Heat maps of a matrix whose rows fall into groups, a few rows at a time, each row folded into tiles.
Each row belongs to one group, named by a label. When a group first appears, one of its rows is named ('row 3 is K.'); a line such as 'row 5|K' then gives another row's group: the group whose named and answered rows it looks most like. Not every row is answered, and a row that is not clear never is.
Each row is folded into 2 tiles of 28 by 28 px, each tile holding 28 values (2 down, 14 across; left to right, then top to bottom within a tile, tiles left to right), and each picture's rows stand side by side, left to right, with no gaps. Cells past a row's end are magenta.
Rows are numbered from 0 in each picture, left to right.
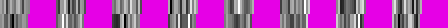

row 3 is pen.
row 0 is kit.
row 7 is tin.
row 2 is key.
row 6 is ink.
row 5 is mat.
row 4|kit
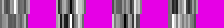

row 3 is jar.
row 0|kit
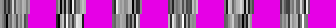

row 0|tin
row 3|mat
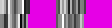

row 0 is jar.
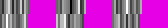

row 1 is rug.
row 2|kit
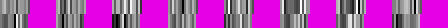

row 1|tin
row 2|key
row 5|ink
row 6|ink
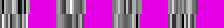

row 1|kit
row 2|pen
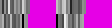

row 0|pen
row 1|key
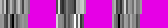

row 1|ink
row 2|tin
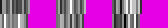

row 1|kit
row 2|key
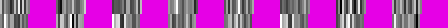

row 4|kit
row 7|pen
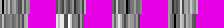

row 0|pen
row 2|rug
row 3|tin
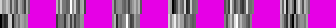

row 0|key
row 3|jar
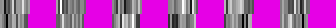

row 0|tin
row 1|rug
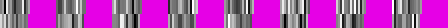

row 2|jar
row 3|mat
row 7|pen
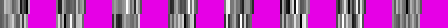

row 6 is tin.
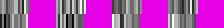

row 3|rug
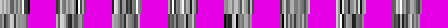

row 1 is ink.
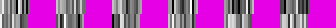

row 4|rug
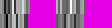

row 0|tin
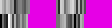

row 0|key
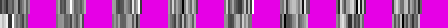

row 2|ink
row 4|ink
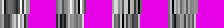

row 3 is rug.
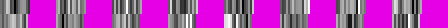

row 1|tin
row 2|kit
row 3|ink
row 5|mat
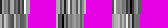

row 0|mat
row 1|tin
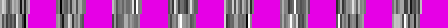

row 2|ink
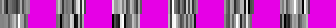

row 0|ink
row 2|key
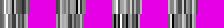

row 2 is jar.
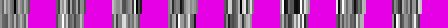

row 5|ink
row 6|pen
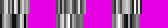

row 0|pen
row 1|kit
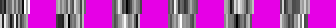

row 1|key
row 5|ink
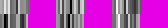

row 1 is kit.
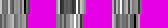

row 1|ink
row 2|pen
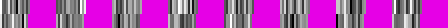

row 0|pen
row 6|key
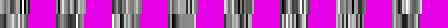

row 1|pen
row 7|kit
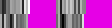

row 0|mat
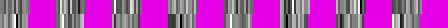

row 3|key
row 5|tin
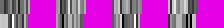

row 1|tin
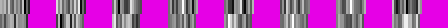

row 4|jar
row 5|kit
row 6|kit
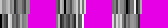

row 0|key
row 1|mat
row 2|rug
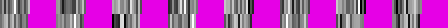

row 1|ink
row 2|key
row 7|tin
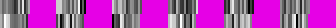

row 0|rug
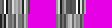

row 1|ink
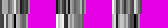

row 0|jar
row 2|jar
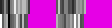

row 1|ink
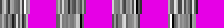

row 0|mat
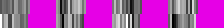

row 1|tin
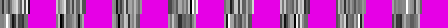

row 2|tin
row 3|mat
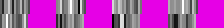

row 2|key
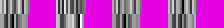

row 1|pen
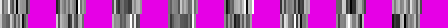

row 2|ink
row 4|mat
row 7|key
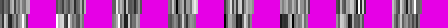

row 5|key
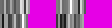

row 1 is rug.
